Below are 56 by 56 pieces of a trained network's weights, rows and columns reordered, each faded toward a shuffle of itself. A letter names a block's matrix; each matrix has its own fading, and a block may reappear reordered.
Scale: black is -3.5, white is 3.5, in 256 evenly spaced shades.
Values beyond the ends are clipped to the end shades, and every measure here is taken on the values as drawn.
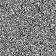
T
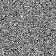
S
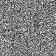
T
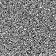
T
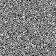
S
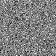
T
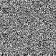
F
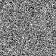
T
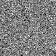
T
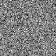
F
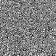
S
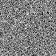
T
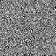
F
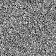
T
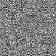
F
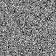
T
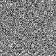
F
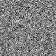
F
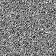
T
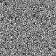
F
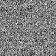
F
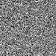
S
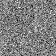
T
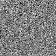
T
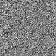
F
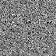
S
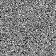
T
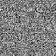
F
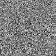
S
